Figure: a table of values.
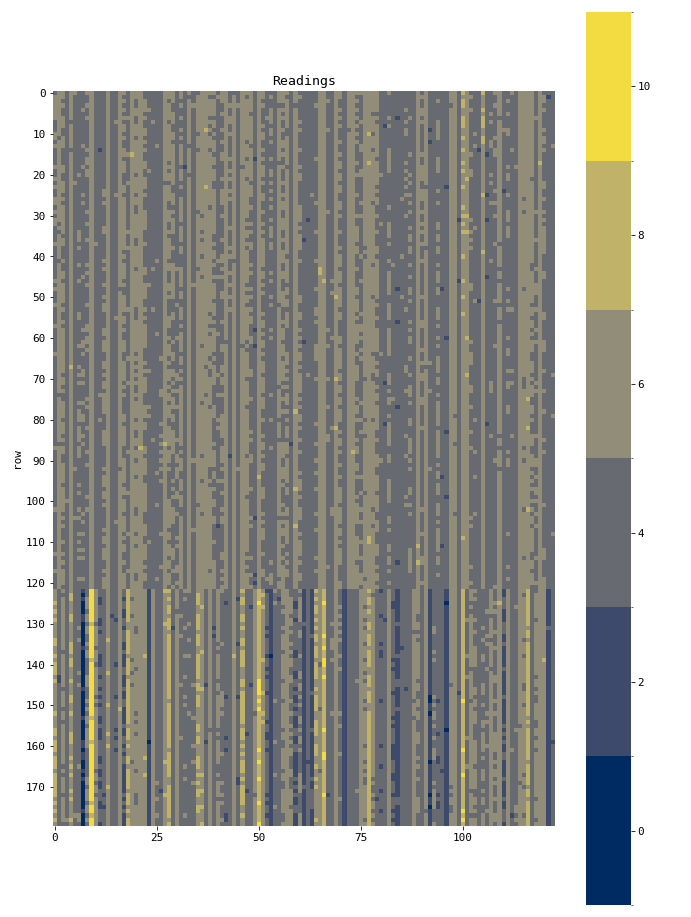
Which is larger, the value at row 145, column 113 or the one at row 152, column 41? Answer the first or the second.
the second
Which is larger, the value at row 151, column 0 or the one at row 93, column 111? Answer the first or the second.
the first
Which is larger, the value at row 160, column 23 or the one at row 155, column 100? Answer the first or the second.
the second
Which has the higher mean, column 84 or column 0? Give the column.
0
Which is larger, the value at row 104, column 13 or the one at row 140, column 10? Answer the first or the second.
the first
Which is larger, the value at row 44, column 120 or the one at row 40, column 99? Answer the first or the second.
the first
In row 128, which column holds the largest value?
9
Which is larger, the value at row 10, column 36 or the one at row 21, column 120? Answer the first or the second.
the first
